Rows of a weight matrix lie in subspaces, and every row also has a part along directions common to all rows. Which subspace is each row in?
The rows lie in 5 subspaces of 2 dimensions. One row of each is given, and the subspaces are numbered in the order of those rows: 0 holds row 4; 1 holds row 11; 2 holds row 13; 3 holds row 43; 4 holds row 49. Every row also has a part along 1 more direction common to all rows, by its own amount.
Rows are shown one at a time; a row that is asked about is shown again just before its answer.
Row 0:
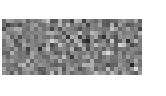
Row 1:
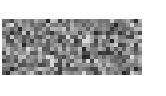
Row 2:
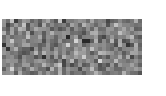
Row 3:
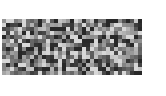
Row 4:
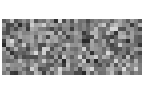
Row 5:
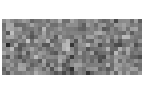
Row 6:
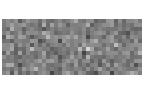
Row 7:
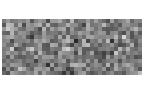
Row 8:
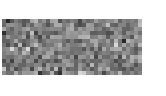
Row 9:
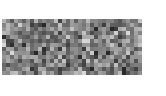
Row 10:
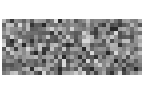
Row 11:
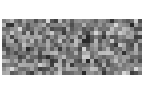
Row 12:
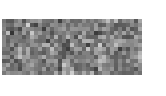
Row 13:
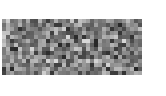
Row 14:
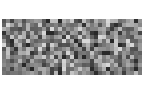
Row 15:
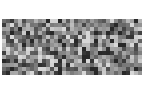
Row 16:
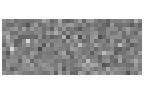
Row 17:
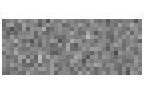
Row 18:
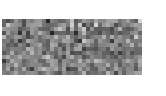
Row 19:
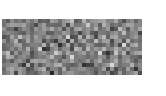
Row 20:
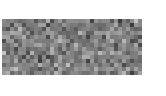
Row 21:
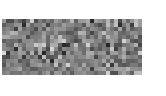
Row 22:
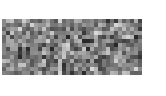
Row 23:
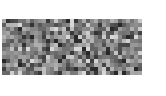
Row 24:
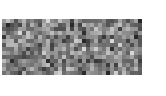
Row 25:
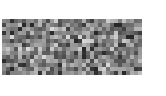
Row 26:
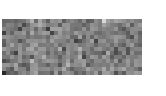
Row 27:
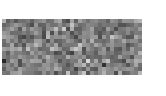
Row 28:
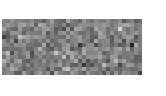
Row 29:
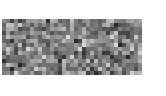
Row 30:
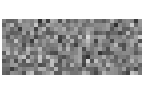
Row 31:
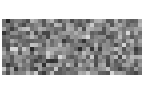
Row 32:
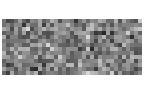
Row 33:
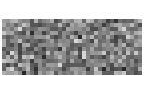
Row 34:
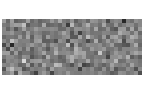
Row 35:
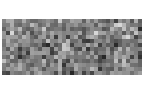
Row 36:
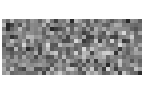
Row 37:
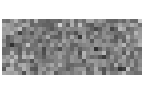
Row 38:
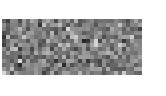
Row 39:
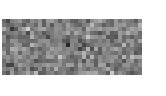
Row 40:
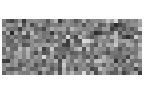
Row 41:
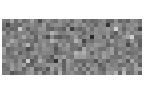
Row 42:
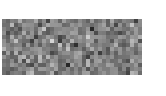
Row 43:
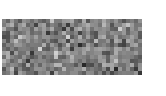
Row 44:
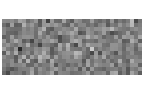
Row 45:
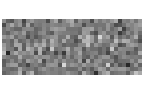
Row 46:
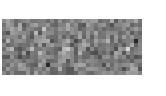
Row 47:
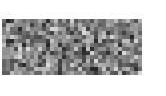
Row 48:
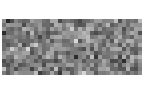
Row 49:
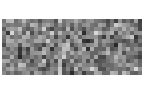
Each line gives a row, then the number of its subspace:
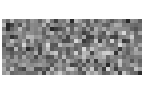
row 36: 4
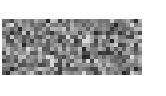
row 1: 1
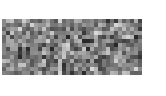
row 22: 4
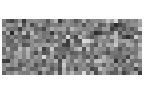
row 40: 4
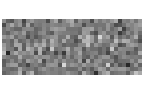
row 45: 1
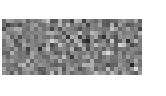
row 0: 3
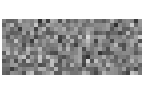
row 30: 1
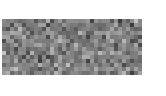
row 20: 1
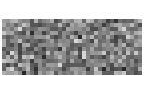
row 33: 0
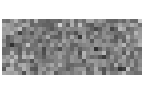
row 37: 0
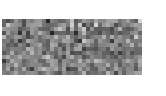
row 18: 0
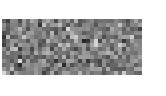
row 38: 2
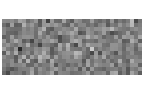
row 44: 1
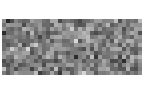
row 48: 2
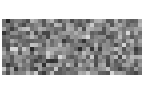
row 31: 2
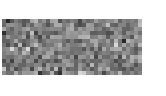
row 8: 2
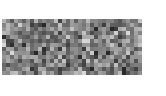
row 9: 0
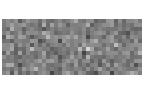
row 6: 2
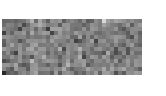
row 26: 0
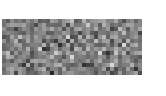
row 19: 3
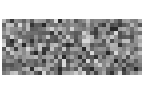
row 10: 0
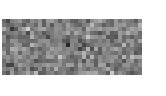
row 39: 2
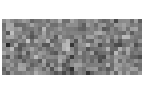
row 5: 4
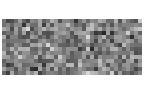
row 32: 2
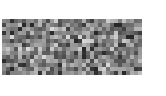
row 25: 0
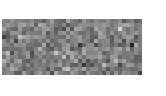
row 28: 3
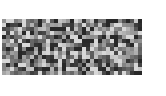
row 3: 0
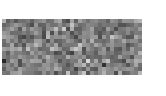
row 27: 3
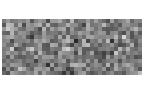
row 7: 4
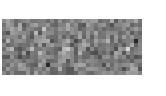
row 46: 4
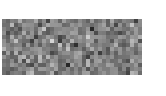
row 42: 1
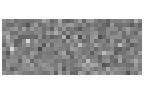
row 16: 3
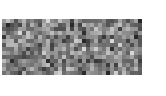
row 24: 0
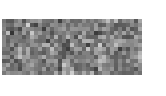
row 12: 4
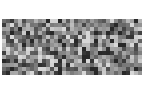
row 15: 1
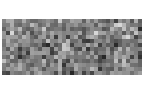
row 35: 4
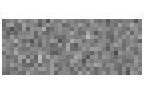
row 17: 1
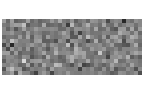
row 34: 3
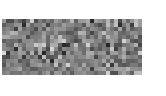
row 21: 1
